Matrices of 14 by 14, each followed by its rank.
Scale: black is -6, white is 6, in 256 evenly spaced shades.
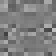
three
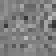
three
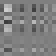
one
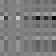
one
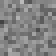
full rank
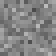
full rank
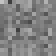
three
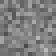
full rank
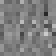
three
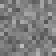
full rank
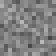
full rank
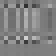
one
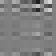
one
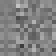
three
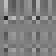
one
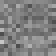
three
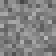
full rank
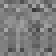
three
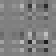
one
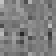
three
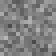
full rank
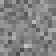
full rank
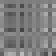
one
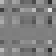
one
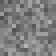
full rank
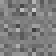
three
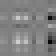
one
